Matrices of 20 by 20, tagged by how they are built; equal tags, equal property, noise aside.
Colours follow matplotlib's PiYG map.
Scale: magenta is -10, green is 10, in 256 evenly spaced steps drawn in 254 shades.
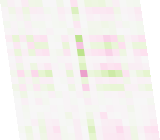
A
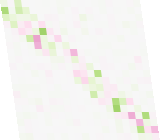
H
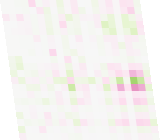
A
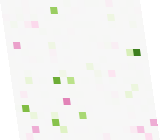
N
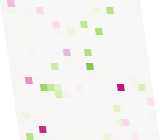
N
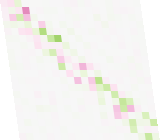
H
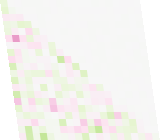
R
